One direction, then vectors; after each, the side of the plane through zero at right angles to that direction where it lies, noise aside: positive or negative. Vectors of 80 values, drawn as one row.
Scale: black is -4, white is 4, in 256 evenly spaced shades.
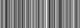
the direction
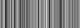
positive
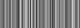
positive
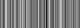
negative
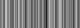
negative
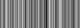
negative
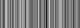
negative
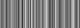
positive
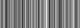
positive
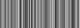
negative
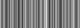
positive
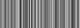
negative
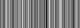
negative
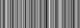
negative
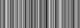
negative
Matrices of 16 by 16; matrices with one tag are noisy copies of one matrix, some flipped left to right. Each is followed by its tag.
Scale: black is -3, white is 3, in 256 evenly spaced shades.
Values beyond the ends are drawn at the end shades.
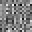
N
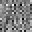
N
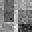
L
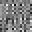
N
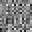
N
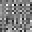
N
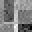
L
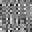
N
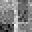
L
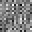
N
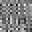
N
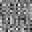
N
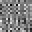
N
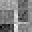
L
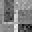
L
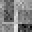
L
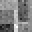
L
